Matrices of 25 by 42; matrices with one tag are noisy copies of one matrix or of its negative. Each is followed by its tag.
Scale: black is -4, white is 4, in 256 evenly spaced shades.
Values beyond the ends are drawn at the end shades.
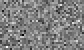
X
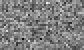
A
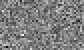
X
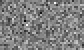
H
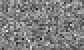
A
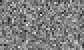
H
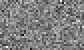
X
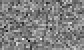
A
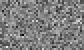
X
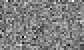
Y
